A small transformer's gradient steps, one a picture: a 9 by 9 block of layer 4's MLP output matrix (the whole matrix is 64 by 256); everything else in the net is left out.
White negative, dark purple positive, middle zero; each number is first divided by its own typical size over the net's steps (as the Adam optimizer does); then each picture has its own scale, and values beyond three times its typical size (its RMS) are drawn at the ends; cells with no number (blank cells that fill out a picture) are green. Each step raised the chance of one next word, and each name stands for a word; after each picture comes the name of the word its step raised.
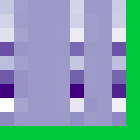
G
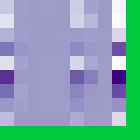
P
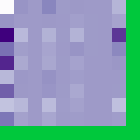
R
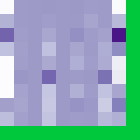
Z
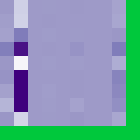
P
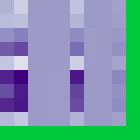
P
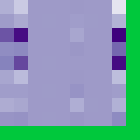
R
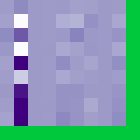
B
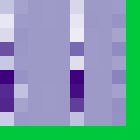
P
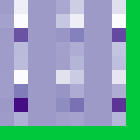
Z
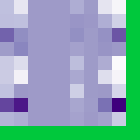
Z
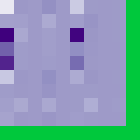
R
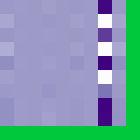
B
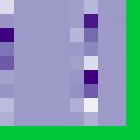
R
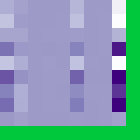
P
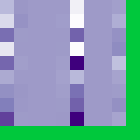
B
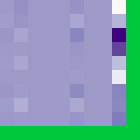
R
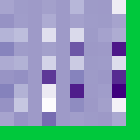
G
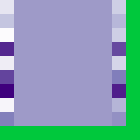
G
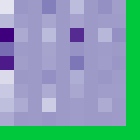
R
